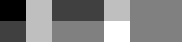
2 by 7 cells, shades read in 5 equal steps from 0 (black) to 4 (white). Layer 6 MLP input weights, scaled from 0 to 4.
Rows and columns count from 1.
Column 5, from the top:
3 4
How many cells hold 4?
1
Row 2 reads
1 3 2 2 4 2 2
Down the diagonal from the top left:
0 3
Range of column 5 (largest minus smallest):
1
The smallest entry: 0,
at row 1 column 1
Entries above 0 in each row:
6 7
